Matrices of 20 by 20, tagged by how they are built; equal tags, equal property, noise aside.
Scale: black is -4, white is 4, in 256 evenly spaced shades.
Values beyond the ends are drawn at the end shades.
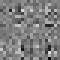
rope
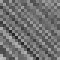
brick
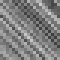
brick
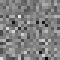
rope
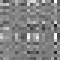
rope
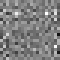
rope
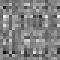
rope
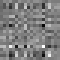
rope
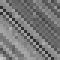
brick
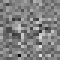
rope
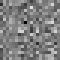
rope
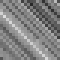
brick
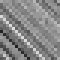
brick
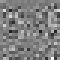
rope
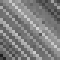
brick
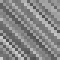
brick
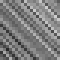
brick
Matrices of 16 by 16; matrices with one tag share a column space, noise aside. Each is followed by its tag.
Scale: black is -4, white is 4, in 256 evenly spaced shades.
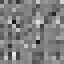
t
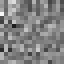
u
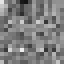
u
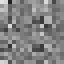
u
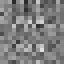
u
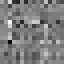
t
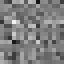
t
